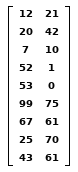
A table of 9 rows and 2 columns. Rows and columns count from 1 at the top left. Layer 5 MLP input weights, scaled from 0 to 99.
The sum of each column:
378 341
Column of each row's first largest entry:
2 2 2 1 1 1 1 2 2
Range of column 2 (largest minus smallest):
75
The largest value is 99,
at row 6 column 1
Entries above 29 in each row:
0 1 0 1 1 2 2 1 2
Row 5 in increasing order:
0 53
